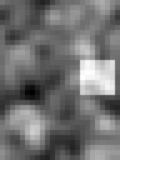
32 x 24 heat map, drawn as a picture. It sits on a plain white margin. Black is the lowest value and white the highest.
Ninth with the highest average: middle right. Grain: blotchy. Roughest part: middle right. Odd patch: higher, in the middle right.
